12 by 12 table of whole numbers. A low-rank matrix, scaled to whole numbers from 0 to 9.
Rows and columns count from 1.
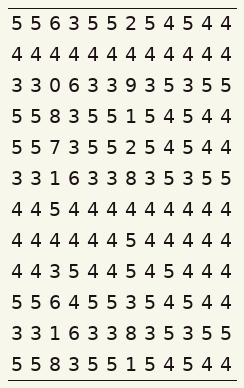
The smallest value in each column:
3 3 0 3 3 3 1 3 4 3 4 4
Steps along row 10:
same up down up same down up down up down same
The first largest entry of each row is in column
3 1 7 3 3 7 3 7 4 3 7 3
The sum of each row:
53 48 48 54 54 48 49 49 50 55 48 54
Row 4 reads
5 5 8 3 5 5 1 5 4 5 4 4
